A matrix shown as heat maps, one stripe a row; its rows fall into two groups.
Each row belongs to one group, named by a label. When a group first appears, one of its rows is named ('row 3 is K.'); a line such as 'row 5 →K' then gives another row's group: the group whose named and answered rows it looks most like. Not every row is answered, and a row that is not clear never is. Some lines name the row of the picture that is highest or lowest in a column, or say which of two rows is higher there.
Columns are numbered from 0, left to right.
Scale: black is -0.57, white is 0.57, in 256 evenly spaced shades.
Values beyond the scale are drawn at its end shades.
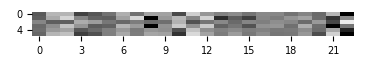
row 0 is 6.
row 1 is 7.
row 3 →7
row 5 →6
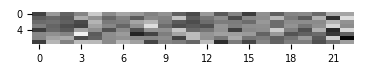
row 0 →7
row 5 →7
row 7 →7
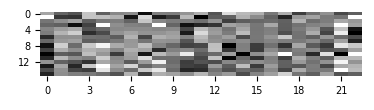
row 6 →6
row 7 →6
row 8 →7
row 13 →7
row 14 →7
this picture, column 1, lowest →1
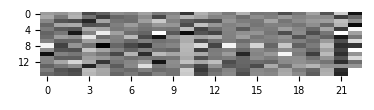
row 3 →6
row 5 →7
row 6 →7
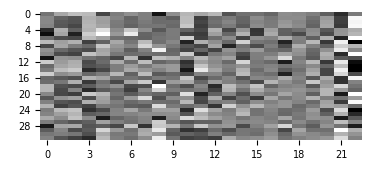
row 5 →7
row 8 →7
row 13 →6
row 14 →6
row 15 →6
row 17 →7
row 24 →6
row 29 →7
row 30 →7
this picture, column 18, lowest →5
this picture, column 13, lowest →8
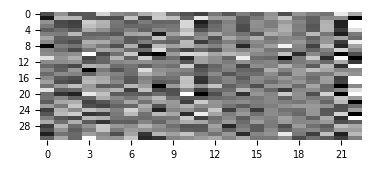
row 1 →6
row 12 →6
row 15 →7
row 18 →7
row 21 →7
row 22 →6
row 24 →7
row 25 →6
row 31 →7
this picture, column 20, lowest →11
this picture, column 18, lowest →10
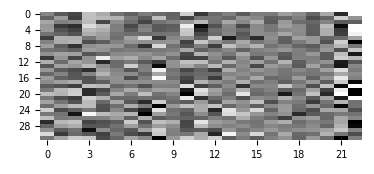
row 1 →7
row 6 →7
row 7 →6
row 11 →7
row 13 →7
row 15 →7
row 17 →6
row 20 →6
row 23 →7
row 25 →7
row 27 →6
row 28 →6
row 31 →7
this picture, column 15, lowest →6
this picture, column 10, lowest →20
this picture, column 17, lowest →20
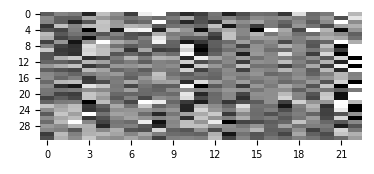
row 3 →7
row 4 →7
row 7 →7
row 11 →6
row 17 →6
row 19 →7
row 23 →6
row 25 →7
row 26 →6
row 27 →7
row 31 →7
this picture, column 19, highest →4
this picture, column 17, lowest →23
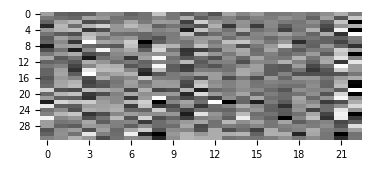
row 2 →6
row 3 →7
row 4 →6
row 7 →7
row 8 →6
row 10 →6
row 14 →7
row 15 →7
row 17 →6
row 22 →7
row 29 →7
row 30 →7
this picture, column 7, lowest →7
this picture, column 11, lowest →19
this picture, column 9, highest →8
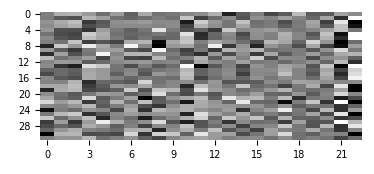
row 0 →7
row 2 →6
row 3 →6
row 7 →7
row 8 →7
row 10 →7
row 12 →6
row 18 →6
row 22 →6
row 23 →7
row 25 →6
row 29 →7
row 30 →6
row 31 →7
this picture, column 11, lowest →13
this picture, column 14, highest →22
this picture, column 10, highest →13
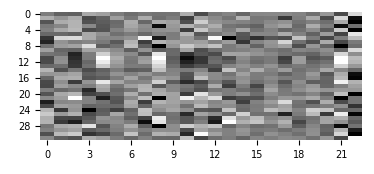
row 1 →6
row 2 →6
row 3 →7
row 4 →6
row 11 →7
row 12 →7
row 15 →6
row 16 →6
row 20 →6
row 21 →7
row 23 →6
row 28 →7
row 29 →6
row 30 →6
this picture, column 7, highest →6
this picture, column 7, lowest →27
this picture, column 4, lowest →21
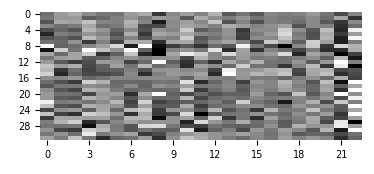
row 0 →7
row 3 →7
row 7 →7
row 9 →7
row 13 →6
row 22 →6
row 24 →7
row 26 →7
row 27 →6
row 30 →7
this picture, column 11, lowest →25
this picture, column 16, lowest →8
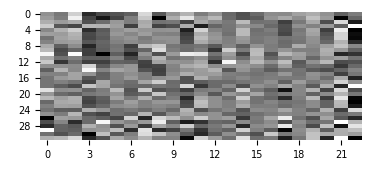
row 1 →7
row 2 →6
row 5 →6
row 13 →7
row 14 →7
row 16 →6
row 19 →6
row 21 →6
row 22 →6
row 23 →6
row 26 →6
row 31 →6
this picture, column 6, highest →26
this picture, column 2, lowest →27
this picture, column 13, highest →12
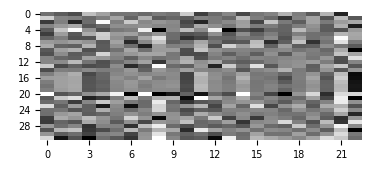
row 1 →6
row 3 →6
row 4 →7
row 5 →7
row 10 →7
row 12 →7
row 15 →6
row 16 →6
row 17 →6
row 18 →6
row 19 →6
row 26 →7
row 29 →6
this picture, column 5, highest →20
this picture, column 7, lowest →8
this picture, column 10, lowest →21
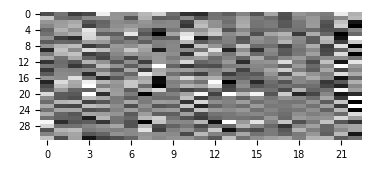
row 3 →6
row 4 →7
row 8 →6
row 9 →7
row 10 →6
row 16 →7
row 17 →7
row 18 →7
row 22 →6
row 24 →6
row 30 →6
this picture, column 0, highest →27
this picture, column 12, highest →17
